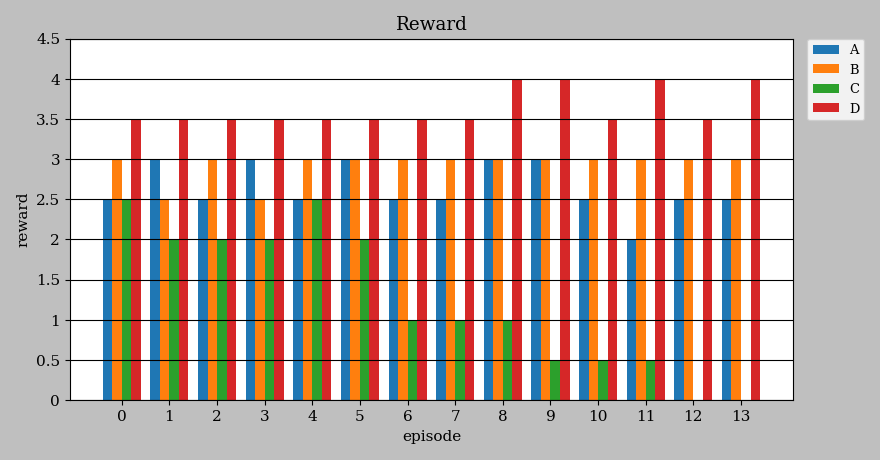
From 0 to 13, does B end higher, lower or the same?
the same
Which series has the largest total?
D
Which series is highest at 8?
D
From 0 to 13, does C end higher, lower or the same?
lower
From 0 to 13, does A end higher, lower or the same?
the same
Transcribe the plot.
Title: Reward
x-axis: episode, ticks 0 1 2 3 4 5 6 7 8 9 10 11 12 13
y-axis: reward, ticks 0 0.5 1 1.5 2 2.5 3 3.5 4 4.5
Legend: A, B, C, D
Values:
A: 2.5 3 2.5 3 2.5 3 2.5 2.5 3 3 2.5 2 2.5 2.5
B: 3 2.5 3 2.5 3 3 3 3 3 3 3 3 3 3
C: 2.5 2 2 2 2.5 2 1 1 1 0.5 0.5 0.5 0 0
D: 3.5 3.5 3.5 3.5 3.5 3.5 3.5 3.5 4 4 3.5 4 3.5 4
